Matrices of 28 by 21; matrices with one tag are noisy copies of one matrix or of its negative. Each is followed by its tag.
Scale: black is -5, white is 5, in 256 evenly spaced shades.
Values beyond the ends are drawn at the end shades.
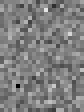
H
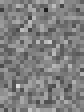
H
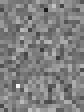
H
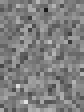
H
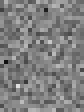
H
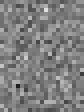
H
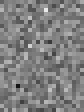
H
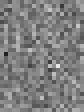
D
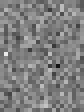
D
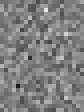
H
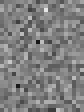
H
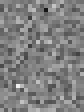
H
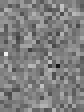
D
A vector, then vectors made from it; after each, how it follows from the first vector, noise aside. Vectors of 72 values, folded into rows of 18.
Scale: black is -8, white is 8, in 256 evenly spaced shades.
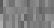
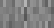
wrapped around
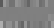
partly zeroed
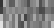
scaled up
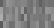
wrapped around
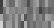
scaled up
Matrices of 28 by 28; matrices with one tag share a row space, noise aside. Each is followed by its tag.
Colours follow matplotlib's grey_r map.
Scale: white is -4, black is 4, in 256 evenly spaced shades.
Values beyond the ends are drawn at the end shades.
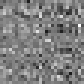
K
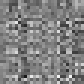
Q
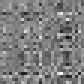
K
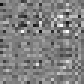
K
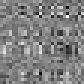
K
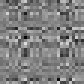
Q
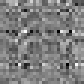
Q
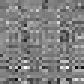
Q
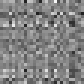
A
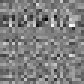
A
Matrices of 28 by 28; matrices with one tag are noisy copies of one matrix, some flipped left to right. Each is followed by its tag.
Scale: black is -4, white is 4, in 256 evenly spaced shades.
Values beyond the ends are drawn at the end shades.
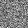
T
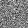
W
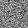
T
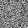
T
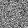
T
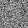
T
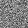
W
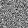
W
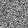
T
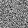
W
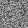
T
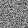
W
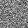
W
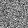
T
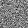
W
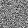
W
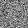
T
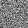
W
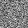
T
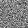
W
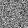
T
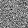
W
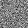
W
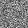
T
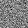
W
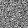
T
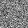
T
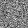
T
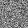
T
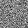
W
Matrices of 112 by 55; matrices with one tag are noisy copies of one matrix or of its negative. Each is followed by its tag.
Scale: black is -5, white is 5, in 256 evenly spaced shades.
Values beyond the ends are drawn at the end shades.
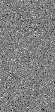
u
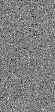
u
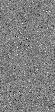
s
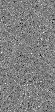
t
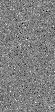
s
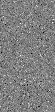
t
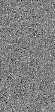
u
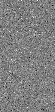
u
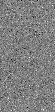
u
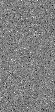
u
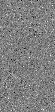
u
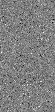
t
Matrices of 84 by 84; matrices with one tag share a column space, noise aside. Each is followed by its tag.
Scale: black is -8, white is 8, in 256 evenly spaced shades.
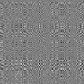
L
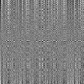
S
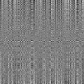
S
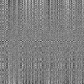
S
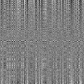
S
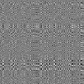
L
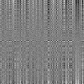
S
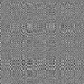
L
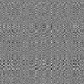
L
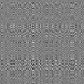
L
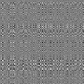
L
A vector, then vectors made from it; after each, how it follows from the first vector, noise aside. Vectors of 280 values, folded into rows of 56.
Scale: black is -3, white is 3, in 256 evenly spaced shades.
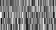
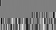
partly zeroed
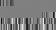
partly zeroed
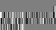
partly zeroed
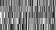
sign-scrambled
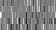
partly zeroed
